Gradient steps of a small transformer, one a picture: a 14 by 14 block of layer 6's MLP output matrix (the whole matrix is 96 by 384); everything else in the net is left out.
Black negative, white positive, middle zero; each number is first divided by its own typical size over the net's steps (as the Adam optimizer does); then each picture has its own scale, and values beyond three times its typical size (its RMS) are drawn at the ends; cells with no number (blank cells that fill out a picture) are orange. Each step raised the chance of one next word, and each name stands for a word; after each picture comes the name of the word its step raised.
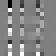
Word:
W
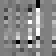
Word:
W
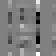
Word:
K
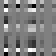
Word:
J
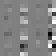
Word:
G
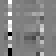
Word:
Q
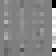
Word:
W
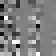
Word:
G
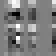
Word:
K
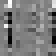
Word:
K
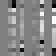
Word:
W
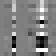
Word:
J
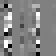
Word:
Q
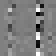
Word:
G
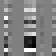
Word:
J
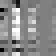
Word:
W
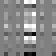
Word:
Q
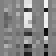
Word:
Q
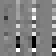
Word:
J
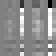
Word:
W
